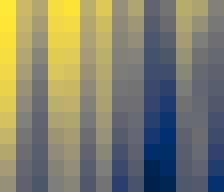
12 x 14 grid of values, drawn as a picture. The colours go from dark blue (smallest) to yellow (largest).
The ninth with the highest average is the top left. The grain runs up and down. The field climbs toward the top left. The ninth with the lowest average is the bottom right.
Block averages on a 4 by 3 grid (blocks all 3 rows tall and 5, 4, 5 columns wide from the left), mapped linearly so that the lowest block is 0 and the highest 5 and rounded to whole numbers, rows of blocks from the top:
542 / 431 / 321 / 210
